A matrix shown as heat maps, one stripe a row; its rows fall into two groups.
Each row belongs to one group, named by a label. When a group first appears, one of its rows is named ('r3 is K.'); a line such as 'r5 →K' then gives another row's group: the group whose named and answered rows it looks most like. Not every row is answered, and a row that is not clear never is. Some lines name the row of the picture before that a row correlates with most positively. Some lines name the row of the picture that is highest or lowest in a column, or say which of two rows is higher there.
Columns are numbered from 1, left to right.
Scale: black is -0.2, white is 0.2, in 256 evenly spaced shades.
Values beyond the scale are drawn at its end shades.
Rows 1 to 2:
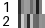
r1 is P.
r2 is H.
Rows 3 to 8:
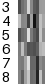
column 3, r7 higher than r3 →Yes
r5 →P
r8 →P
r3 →P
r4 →H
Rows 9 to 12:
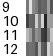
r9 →H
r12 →H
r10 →P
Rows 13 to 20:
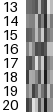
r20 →P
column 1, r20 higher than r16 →No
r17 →P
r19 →H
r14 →P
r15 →P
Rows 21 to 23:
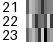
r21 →H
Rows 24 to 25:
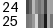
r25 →P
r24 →P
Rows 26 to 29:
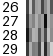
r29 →P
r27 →P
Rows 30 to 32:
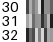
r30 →H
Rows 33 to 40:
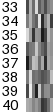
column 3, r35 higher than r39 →No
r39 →H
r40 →H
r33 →P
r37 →P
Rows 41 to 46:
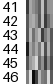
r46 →H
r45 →P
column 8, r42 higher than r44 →No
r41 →P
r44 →P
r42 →P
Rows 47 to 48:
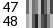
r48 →H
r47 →H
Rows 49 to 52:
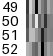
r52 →H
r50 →P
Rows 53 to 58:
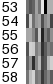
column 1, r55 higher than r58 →Yes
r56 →H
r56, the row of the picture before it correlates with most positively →51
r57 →H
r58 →H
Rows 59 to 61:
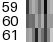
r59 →P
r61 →H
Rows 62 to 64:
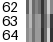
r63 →H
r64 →H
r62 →H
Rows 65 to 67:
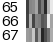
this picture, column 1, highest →67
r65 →P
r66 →H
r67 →H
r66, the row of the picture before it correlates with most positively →62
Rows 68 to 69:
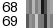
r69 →P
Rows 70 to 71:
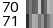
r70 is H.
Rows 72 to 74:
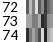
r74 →P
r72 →P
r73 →H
